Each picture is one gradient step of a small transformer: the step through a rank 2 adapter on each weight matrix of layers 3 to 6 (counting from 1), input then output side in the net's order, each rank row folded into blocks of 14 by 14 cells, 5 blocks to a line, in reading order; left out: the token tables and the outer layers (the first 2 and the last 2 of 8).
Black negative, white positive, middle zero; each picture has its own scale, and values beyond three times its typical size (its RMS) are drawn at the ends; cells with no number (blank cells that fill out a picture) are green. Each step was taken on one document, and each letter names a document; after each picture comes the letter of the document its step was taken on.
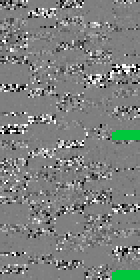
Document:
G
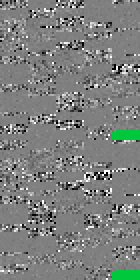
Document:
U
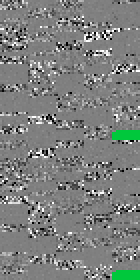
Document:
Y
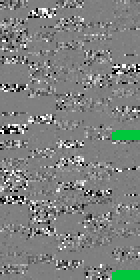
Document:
G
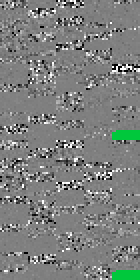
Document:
U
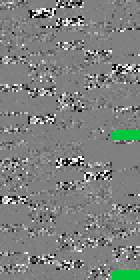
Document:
U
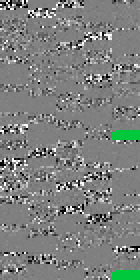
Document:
G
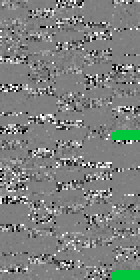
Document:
U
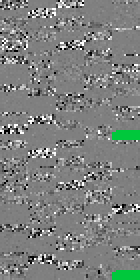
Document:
G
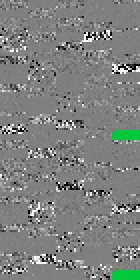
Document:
Y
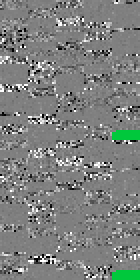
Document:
Y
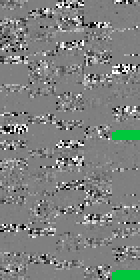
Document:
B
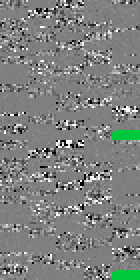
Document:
B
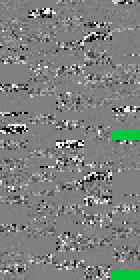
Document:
B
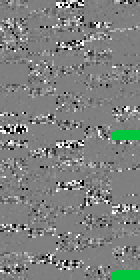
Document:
B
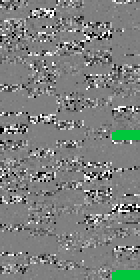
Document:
U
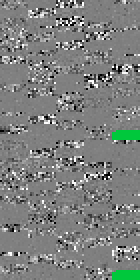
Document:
U
